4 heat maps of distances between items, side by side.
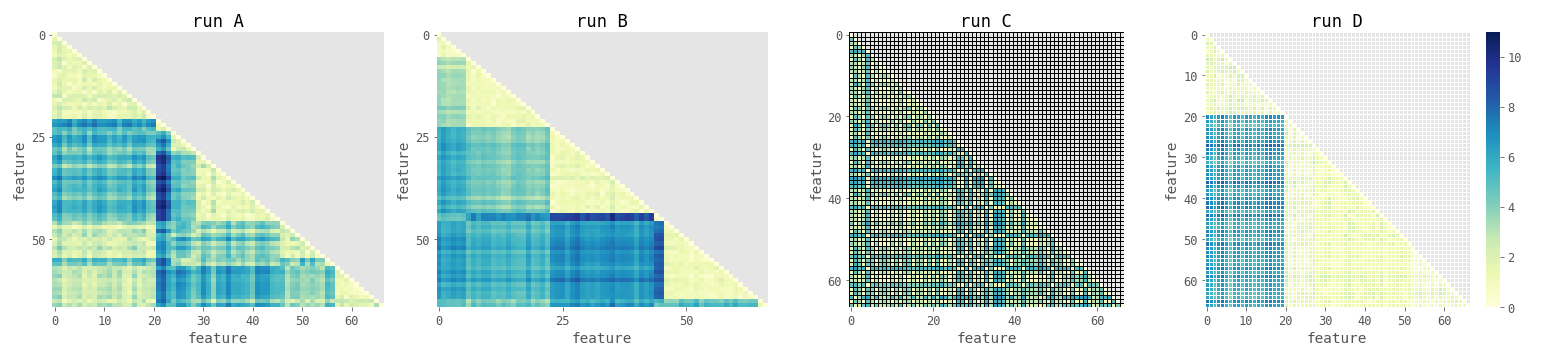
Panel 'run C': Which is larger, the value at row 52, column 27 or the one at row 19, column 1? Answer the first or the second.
the first
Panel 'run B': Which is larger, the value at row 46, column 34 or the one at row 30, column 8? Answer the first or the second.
the first
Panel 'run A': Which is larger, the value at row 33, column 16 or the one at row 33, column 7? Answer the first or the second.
the first
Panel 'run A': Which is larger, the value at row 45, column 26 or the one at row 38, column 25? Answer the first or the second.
the second
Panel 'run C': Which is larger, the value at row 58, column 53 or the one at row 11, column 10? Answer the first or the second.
the second
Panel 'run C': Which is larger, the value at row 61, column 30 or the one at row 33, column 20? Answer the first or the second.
the second
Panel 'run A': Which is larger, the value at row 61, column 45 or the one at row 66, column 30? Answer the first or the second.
the second
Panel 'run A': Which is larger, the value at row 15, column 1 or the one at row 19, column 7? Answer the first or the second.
the first
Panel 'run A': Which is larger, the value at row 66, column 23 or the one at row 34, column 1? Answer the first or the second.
the second
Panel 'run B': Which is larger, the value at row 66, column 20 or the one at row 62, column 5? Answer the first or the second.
the second
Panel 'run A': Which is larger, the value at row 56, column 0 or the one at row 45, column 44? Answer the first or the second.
the first
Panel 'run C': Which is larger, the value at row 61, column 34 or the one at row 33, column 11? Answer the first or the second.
the second
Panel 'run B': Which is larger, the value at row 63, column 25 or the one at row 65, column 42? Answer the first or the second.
the first
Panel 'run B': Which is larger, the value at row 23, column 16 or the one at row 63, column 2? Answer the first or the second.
the second
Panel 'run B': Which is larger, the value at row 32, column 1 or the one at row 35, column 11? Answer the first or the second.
the first
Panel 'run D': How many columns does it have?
67
